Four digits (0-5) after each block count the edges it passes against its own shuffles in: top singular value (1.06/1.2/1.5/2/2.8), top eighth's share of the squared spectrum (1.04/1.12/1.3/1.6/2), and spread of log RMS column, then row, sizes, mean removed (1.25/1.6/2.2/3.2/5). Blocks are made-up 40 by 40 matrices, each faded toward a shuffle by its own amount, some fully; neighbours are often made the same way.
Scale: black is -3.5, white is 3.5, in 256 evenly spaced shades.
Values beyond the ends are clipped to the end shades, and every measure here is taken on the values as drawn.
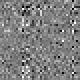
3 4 2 2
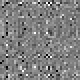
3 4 2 2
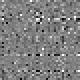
4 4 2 2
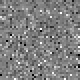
2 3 1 1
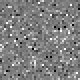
1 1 0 0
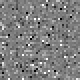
2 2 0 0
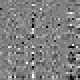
4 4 2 2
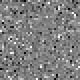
0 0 0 0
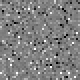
0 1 0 0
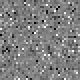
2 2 0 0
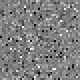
1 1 0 0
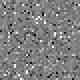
0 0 0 0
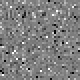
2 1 0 0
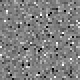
0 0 0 0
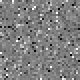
0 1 0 0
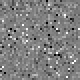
1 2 1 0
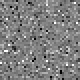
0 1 0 0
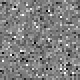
2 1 1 0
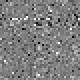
2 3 1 1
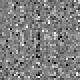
3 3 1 0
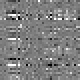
4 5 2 3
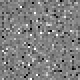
1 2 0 0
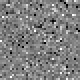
2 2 1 0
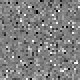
1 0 0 0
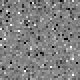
0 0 0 0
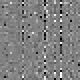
4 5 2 1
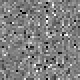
3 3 2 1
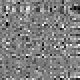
4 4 2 3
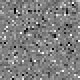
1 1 0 0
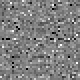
3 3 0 1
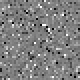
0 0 0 0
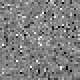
1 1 0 1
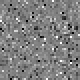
2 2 0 1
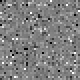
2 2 1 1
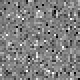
3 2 0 0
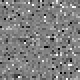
2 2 0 0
